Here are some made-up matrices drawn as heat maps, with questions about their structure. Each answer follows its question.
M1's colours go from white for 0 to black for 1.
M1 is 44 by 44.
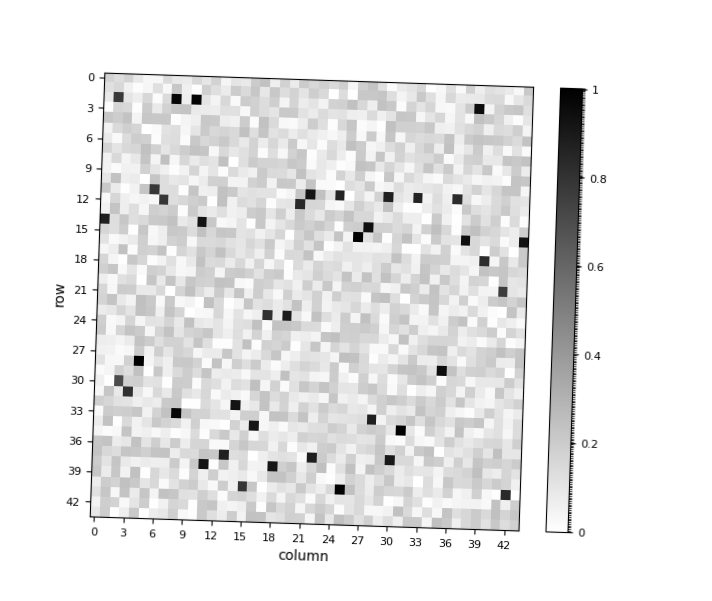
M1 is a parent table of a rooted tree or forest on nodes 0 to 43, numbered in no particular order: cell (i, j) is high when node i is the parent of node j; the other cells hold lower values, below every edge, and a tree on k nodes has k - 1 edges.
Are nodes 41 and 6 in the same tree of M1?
yes
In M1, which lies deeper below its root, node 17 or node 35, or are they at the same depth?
node 35
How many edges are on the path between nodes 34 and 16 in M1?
1
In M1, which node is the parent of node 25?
40
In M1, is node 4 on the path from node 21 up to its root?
no
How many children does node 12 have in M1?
2
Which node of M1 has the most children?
11
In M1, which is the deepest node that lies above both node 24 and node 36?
11
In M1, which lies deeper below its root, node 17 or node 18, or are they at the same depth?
node 18
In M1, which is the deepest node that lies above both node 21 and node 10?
11
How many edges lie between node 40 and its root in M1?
0
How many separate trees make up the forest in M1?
5
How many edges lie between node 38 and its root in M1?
5
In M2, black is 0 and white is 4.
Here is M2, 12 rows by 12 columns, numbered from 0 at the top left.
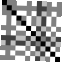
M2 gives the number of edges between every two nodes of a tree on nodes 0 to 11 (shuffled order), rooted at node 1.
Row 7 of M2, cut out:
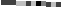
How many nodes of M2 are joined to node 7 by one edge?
6
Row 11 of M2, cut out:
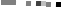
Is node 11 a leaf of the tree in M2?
yes
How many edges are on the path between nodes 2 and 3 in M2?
4
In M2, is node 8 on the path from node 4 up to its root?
yes
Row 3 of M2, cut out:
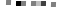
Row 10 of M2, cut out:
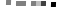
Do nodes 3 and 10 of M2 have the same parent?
yes
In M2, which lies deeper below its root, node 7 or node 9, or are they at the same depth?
node 9
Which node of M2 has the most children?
7
